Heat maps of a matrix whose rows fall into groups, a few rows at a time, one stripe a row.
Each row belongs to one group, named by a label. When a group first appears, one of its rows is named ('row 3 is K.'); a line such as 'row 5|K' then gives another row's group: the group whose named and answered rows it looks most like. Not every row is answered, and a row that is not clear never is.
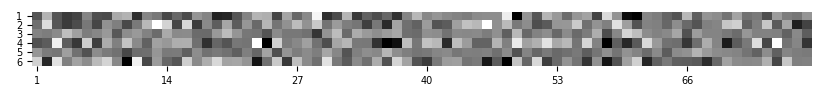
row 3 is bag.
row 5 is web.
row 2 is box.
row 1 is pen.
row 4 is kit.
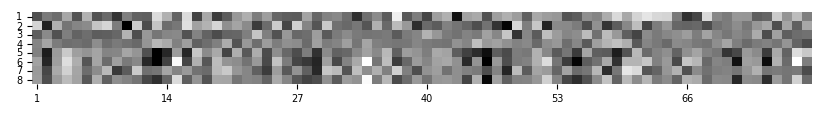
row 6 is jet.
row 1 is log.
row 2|bag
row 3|pen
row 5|jet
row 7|bag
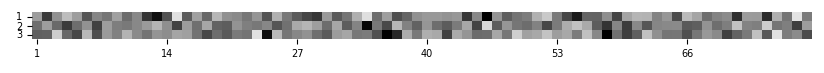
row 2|box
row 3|kit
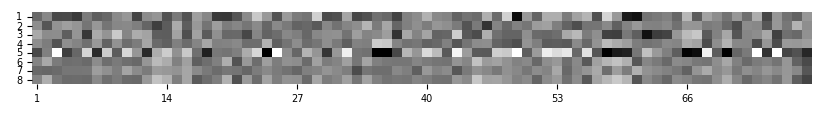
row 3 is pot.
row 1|pen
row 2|jet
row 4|web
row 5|kit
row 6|box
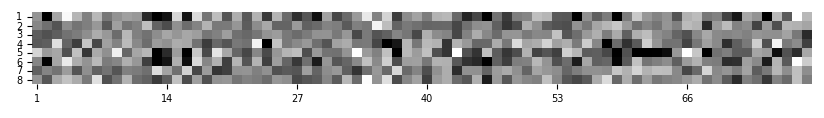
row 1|jet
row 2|web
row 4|kit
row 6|jet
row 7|log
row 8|jet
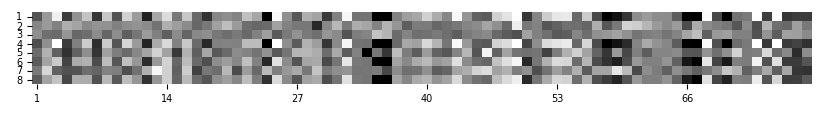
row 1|kit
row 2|bag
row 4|kit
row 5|box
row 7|box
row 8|kit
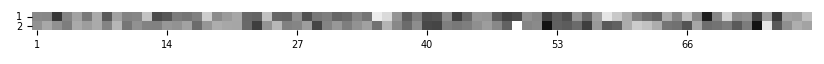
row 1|web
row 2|bag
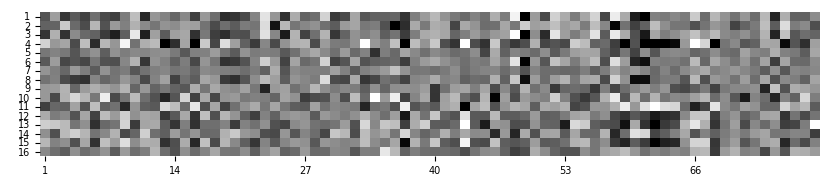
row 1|pen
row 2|kit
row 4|pot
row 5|box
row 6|pen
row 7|web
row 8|pen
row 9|bag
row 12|pot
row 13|pot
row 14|bag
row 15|pot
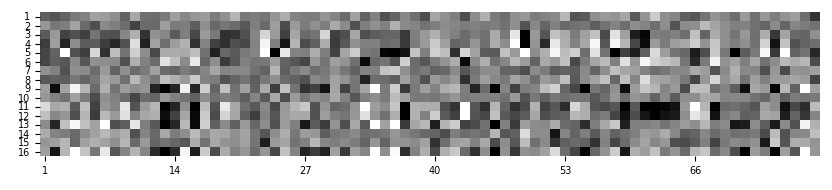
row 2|web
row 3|pen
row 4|pen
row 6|log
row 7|web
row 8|log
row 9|jet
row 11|pot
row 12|pot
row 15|bag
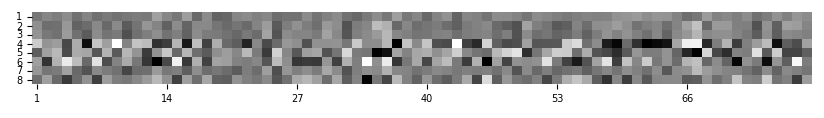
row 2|web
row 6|jet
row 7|web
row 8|box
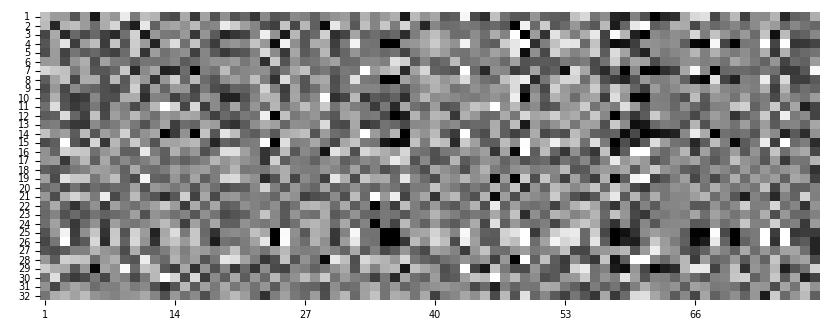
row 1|pot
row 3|pen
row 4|kit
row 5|pen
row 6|web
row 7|pot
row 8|kit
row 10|pen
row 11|box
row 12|kit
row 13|pen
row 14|pot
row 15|kit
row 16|bag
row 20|pen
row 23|pen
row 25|kit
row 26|kit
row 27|log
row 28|bag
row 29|pot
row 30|box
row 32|bag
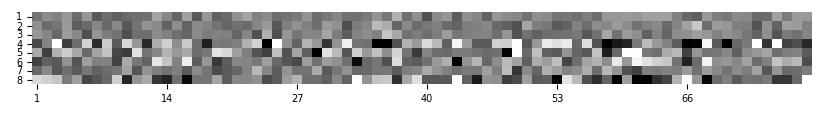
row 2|web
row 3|web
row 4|kit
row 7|pen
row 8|pot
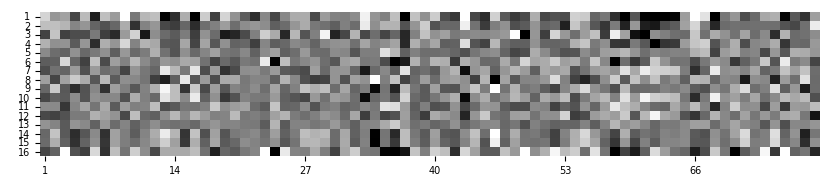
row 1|pot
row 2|pot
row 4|pot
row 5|web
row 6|kit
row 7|log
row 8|jet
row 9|box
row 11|web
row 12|log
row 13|web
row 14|box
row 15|box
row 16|kit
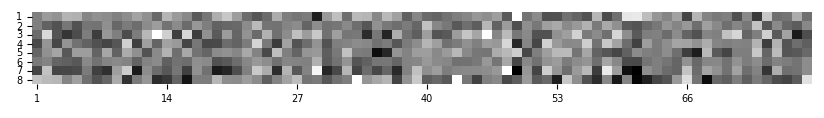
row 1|bag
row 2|pen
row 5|kit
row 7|pen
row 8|pot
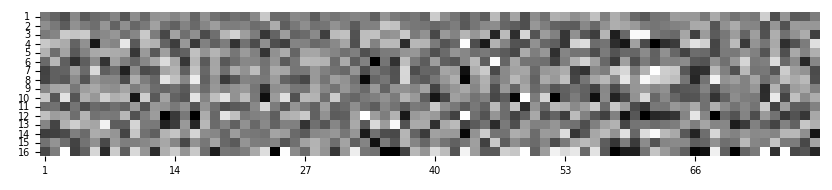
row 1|pen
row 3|bag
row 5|bag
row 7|log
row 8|log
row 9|bag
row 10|bag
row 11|pen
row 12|pot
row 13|jet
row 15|box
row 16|kit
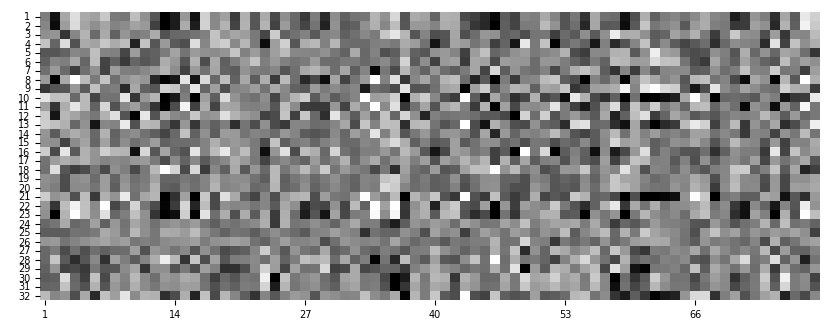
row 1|jet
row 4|bag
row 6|log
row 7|box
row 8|jet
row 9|log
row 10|pot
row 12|bag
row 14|jet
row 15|web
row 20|web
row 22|jet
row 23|jet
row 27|pen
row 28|box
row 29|pen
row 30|kit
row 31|kit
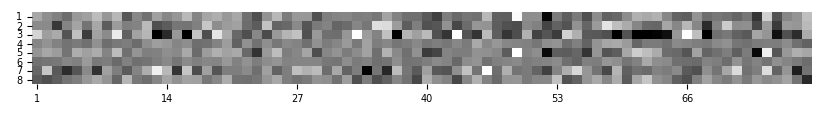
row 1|bag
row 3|pot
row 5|bag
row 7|box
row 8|log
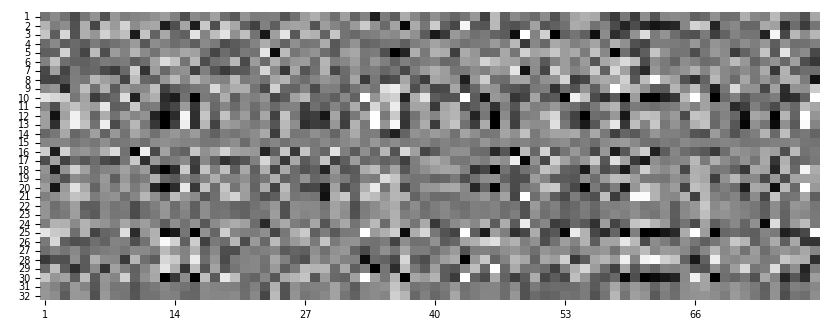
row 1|box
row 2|pot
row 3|bag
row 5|kit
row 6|box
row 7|pen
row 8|log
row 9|web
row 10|pot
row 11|jet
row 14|kit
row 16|bag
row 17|pen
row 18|jet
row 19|web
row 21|bag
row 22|web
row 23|web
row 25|pot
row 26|box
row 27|log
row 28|log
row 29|box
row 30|pot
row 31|web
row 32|web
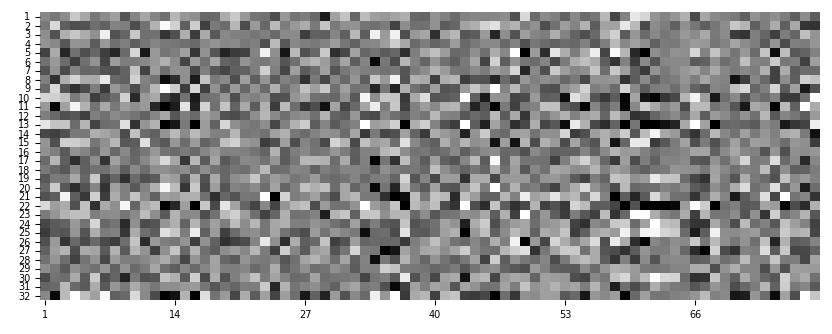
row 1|bag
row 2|box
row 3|jet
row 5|pen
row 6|box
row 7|pen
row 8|jet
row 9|box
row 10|pot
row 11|jet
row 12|pen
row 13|pot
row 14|log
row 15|bag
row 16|web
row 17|box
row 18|pen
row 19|log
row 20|box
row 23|bag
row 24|log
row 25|log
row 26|pen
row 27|kit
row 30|log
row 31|kit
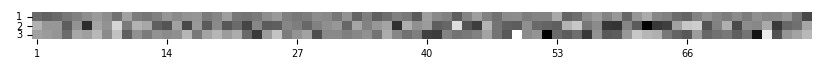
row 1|log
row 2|pot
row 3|bag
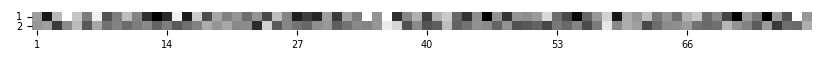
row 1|jet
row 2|web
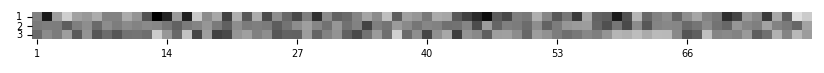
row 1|jet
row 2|box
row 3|log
